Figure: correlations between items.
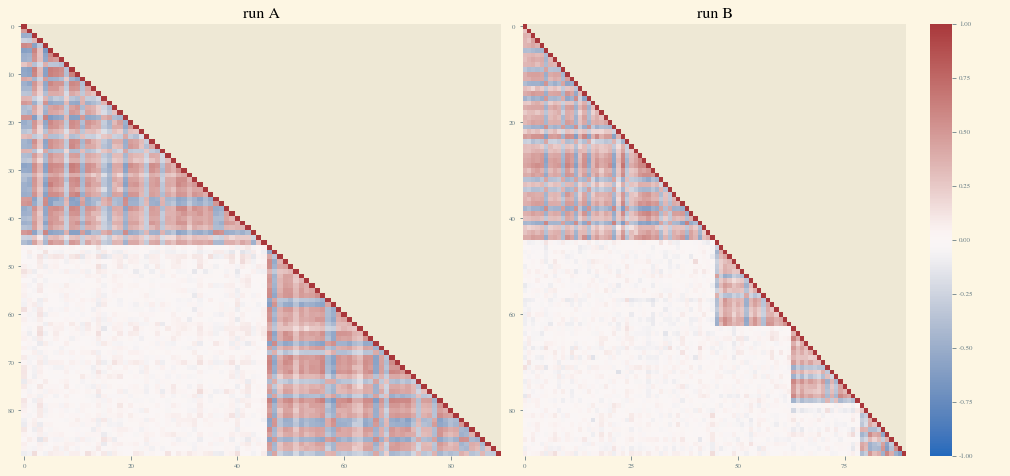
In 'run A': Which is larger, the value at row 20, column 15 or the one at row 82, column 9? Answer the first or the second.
the second
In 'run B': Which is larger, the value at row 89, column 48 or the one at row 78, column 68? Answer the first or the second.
the first
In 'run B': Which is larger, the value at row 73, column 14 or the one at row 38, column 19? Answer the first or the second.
the first
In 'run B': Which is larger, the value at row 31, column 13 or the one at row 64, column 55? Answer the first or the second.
the first
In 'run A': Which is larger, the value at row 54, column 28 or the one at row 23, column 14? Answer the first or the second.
the first
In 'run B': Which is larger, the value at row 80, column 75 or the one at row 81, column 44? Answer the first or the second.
the second
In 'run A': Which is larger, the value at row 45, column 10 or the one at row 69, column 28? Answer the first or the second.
the first
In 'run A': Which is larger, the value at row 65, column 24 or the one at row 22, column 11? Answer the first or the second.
the first
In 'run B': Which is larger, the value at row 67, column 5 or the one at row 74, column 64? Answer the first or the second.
the second
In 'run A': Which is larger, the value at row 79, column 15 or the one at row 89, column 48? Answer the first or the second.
the first
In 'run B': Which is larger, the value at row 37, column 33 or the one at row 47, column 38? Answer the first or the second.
the first
